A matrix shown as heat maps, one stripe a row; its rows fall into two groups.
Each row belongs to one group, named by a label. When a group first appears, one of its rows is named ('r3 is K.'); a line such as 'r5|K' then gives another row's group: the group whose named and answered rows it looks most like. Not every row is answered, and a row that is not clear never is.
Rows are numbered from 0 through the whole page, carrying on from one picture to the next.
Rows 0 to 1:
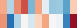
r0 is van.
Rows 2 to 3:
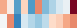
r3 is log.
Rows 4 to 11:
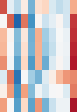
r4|van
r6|van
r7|van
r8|van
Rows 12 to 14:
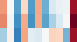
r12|van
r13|van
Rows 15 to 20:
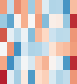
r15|van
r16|van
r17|van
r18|log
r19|van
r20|van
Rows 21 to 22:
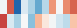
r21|log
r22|van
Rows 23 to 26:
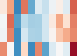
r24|log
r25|log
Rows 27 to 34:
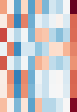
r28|log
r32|log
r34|van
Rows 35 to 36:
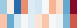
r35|log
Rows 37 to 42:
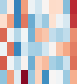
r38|log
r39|van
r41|van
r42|log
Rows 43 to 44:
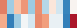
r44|van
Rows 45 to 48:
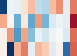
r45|log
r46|van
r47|log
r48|van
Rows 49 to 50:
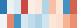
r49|log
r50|log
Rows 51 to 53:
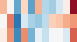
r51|van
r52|log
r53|log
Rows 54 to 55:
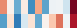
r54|van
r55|log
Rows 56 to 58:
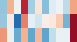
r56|log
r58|van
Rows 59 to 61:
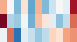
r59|van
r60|van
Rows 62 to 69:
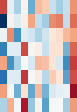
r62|van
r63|log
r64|log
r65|log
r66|van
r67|log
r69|log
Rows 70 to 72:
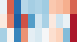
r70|log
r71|log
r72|log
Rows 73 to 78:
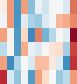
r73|log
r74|log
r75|van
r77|van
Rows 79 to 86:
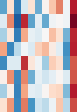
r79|log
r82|van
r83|log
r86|log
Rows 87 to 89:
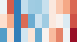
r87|log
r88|log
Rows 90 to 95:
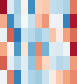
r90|van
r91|van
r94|van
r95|log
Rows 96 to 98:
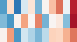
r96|log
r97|van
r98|log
